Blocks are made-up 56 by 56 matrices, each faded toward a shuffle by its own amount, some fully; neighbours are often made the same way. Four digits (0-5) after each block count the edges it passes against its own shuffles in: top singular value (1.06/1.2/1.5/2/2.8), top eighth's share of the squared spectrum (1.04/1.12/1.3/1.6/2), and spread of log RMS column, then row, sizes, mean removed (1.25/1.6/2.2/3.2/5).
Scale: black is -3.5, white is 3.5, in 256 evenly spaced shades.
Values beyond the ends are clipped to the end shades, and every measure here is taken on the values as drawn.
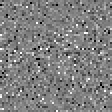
2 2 0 1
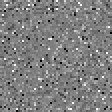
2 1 0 0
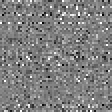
3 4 2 3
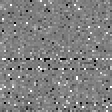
3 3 0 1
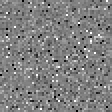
2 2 0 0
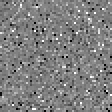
0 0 0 0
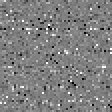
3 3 0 1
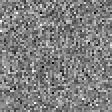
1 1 0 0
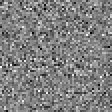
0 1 0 2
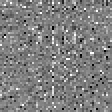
3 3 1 0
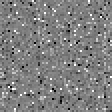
1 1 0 0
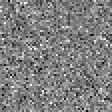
0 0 0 0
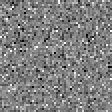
0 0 0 0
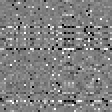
4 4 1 3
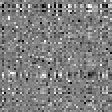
4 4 2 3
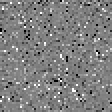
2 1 0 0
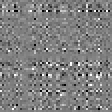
4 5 3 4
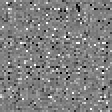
3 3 1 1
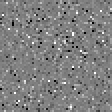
0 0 0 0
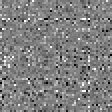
4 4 2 2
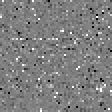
2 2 0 1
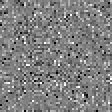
3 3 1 1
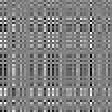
5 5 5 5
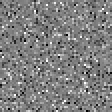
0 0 0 0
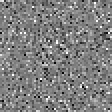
3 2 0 0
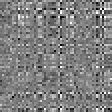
5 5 4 3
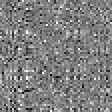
4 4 2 2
